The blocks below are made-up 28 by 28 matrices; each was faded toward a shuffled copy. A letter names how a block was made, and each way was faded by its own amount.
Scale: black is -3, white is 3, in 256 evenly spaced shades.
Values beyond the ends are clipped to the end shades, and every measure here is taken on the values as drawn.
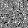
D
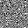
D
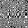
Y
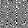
Y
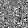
D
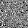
D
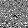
D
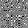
Y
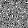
D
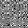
Y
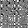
Y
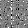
Y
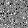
D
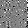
Y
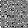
Y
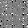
Y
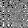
Y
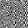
Y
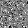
D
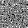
D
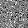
D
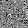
D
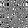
Y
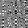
Y
